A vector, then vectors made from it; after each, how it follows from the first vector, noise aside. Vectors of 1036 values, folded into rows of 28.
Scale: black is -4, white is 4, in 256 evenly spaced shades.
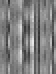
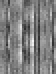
copied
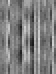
negated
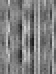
negated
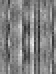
copied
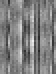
copied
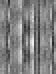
copied
